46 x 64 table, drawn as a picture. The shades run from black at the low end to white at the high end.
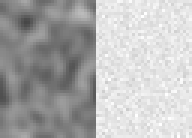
The table splits into one row of 2 panels. Panel 1,1: middling, blotchy. Panel 1,2: very high, fine-grained, faint in contrast.
